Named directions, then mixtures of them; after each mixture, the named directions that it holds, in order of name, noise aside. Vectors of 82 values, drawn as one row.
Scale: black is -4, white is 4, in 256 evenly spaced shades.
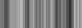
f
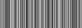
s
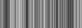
f, s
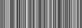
s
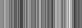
f, s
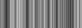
f, s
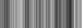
f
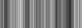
f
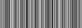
s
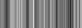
f, s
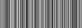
s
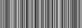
s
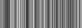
f, s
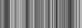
f, s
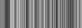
f, s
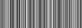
s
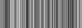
f, s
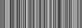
s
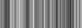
f, s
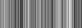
f, s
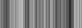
f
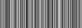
s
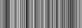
f, s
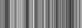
f, s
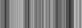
f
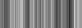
f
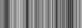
f, s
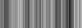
f
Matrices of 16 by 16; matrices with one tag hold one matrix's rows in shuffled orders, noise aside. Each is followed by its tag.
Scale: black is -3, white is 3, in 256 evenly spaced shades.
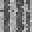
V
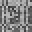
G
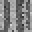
V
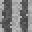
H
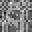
G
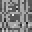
G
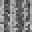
V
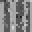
V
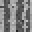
V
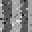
H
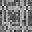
G
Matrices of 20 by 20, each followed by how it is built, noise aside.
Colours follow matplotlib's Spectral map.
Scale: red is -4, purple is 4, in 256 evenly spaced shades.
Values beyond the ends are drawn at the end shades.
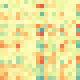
low rank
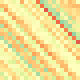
Toeplitz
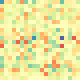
low rank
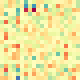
low rank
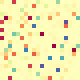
sparse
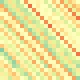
Toeplitz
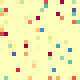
sparse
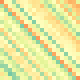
Toeplitz
